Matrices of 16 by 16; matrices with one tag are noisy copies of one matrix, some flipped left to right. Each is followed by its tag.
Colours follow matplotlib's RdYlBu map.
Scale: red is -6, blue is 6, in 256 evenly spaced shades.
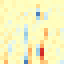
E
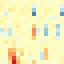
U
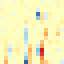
E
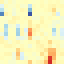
U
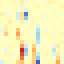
E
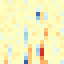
E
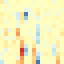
E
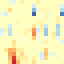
U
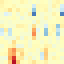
U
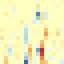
E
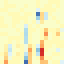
E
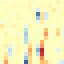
E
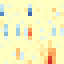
U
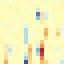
E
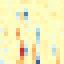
E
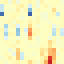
U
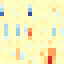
U
